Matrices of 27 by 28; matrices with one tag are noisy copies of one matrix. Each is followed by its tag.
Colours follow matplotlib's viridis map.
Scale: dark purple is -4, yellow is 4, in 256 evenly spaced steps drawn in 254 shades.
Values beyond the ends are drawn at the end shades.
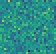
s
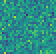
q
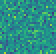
q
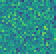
s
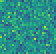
s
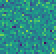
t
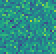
t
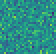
q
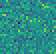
t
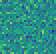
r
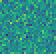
r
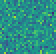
q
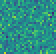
q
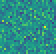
s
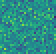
s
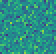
r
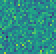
q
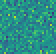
q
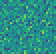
r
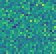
t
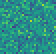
t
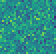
s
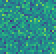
t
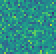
q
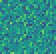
r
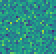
r
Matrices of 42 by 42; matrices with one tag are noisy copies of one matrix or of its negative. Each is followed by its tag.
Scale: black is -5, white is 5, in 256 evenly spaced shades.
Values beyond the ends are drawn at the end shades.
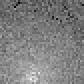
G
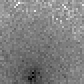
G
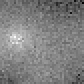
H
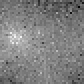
H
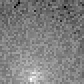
G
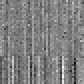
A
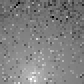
G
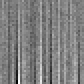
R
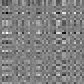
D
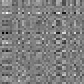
D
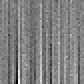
R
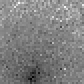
G
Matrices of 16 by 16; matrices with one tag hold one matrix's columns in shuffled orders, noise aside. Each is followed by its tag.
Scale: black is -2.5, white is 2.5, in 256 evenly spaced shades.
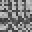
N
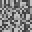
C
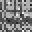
N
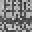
N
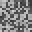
C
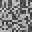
C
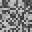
C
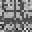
N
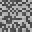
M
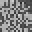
C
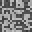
C
